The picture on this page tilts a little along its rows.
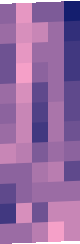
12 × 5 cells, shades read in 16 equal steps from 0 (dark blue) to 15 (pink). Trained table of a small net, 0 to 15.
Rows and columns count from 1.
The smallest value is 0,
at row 1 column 5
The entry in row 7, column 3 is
3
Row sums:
36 45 41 41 41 39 40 47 42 40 46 56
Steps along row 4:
up down up down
